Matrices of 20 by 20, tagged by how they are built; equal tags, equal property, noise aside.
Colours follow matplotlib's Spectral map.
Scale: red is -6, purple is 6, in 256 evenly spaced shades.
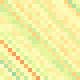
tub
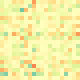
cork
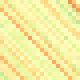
tub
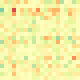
cork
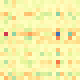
cork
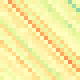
tub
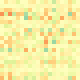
cork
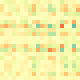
cork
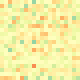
cork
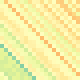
tub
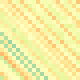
tub
